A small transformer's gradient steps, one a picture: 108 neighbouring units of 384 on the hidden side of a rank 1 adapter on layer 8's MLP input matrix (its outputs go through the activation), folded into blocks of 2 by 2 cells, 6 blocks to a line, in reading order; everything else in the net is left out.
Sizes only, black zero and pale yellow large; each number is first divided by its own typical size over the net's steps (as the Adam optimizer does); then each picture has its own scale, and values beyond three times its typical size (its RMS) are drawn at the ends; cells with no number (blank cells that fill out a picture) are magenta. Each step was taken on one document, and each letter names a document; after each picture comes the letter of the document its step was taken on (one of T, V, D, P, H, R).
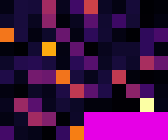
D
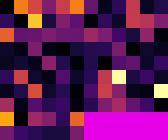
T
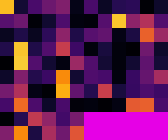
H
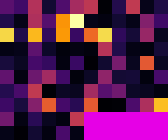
T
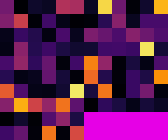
H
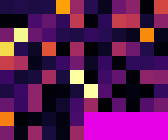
T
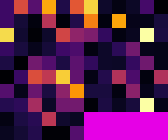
D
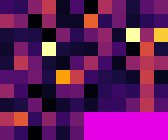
H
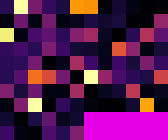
D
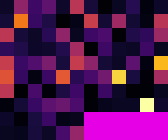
D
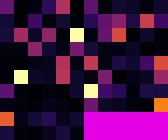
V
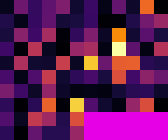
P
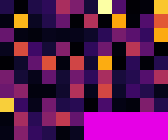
H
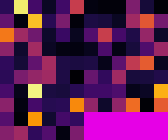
T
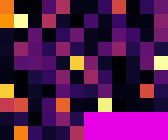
H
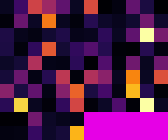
D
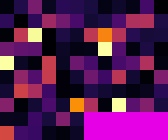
T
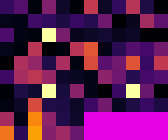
P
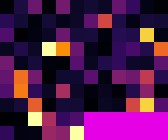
D
